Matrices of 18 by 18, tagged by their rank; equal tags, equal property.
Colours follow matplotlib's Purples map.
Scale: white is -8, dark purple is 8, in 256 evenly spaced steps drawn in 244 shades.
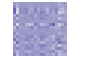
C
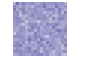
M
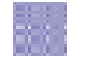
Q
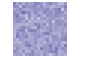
M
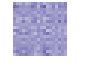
C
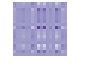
Q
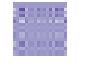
Q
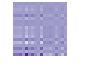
Q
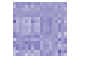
C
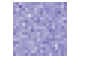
M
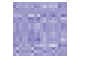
C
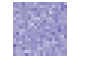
M
